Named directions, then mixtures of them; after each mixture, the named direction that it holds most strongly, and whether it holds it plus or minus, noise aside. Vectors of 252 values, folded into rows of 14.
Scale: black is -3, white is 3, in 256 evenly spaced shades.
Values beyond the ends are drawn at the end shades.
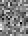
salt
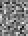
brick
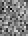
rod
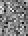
rod, minus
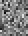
salt, minus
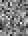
salt, minus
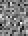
salt, minus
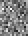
rod, minus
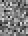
salt, minus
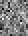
salt, minus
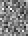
rod, minus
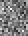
rod, minus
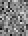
rod, plus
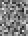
brick, plus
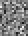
brick, minus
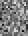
rod, plus
